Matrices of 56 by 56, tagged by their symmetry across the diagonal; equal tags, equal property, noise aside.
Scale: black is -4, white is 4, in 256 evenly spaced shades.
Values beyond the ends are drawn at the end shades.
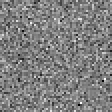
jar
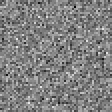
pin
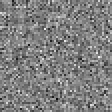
jar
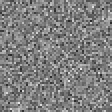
pin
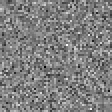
jar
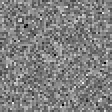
pin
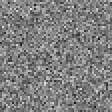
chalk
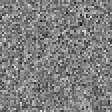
chalk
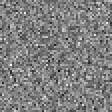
chalk
